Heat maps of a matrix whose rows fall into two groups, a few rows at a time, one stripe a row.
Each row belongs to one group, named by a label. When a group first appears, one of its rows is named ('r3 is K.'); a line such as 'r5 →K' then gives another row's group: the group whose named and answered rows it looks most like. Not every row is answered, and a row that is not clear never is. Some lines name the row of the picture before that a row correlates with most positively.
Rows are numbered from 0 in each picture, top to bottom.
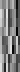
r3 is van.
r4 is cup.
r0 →van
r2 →van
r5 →cup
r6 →van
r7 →van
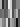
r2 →van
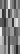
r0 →cup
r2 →cup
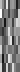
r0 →van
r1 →van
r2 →cup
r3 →cup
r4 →cup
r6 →cup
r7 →van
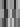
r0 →cup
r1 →cup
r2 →cup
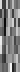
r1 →cup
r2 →cup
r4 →van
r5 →van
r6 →cup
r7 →cup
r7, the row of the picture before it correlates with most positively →1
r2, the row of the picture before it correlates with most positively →2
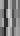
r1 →cup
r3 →cup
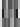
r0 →van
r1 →van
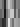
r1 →cup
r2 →cup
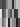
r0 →cup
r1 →van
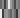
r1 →van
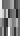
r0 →van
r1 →van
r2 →cup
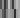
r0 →cup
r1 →cup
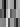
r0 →cup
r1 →cup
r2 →van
